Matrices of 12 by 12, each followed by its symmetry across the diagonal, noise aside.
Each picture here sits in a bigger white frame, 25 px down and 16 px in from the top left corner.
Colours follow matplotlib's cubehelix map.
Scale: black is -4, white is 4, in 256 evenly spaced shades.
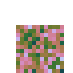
symmetric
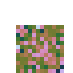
symmetric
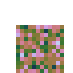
antisymmetric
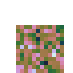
antisymmetric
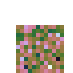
antisymmetric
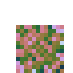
symmetric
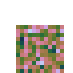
antisymmetric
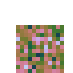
antisymmetric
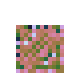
symmetric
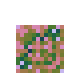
symmetric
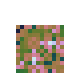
symmetric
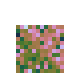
antisymmetric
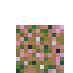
antisymmetric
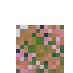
symmetric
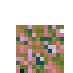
antisymmetric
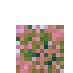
symmetric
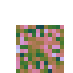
antisymmetric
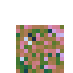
antisymmetric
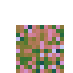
antisymmetric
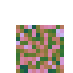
antisymmetric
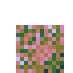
symmetric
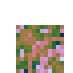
symmetric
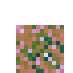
symmetric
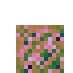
symmetric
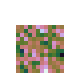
antisymmetric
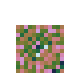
symmetric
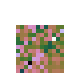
antisymmetric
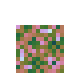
symmetric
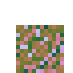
symmetric
